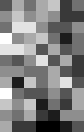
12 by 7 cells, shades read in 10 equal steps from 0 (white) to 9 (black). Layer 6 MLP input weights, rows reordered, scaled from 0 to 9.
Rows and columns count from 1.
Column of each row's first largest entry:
6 6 5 6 4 7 7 2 3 4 5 4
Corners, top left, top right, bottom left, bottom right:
6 5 3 6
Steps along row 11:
up down up up down same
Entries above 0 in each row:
7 7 7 6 7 7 7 7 6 7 7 7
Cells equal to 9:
2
